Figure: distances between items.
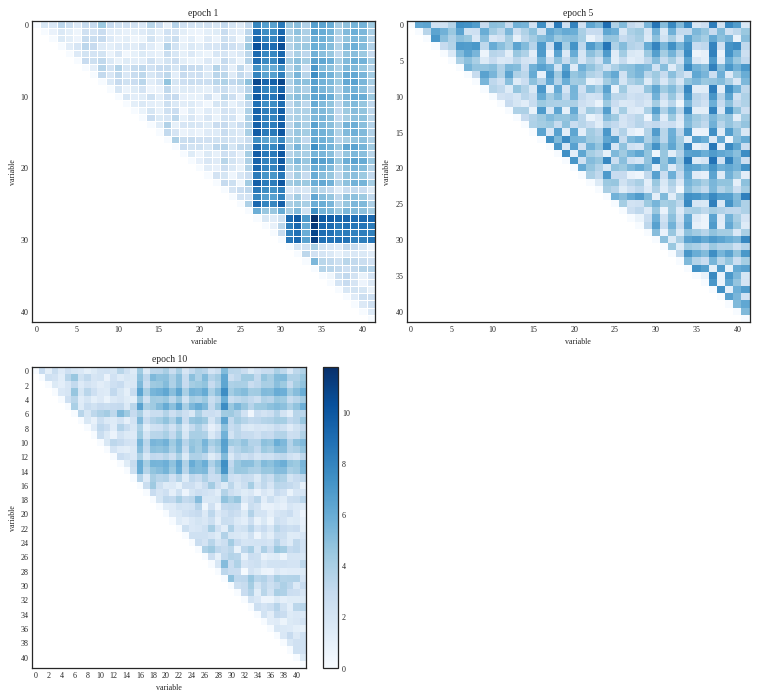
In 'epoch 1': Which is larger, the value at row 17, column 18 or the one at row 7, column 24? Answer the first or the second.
the first
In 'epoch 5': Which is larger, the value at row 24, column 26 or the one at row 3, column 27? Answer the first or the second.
the first
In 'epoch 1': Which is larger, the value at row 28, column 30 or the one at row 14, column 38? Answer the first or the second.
the second
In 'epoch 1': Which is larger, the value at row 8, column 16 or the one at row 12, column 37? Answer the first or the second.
the first
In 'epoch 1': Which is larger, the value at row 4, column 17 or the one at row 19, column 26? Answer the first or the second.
the second
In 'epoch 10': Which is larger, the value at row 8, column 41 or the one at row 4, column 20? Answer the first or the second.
the second
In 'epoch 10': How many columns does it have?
42
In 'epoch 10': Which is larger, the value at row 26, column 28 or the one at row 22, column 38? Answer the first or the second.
the second
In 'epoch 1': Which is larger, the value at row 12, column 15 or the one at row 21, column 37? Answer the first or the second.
the second
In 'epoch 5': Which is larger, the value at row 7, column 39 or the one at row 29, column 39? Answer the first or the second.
the second
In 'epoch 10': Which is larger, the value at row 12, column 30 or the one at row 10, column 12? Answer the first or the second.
the second
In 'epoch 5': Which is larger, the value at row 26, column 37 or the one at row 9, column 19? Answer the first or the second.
the first
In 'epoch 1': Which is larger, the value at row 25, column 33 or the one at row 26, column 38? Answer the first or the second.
the second
